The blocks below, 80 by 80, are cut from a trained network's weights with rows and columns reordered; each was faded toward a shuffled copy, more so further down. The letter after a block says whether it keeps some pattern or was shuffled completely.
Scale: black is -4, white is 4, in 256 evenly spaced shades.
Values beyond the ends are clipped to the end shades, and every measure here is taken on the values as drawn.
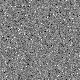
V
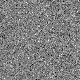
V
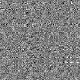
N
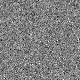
V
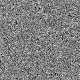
V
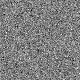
V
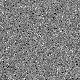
V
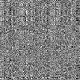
N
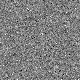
V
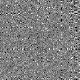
N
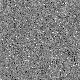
V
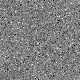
V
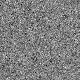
V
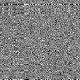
N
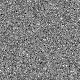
V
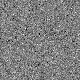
V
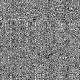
N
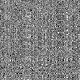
N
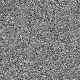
V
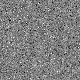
V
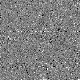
N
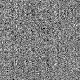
N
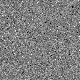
V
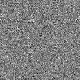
N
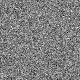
V
